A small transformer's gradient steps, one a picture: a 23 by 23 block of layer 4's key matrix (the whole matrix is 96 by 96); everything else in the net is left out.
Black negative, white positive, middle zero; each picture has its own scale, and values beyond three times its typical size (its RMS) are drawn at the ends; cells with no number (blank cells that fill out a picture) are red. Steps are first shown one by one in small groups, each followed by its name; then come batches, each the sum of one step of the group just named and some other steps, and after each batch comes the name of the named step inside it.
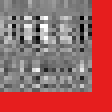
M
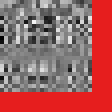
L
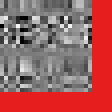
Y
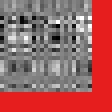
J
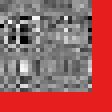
Y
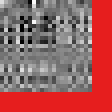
L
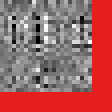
M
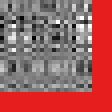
J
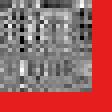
M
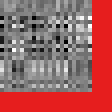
J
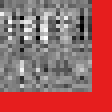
M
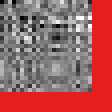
J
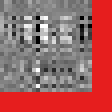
M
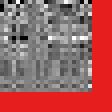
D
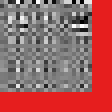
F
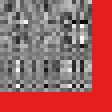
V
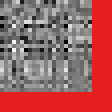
D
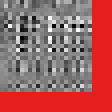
D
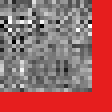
D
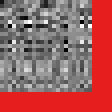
V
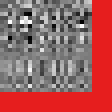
F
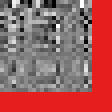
D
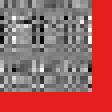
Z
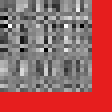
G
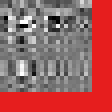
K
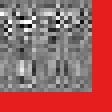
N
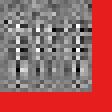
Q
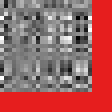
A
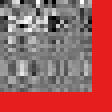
K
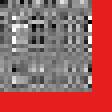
Z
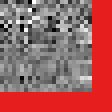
N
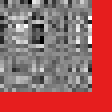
Z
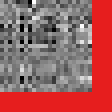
N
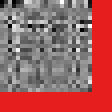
Q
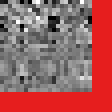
K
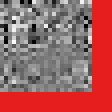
A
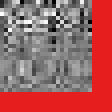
N
